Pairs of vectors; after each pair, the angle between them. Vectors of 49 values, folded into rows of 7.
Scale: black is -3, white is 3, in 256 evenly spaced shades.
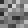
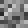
nearly parallel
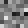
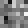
partly opposed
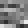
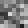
partly aligned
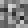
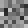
partly aligned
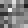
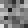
nearly opposite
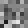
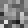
nearly opposite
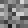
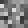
partly aligned
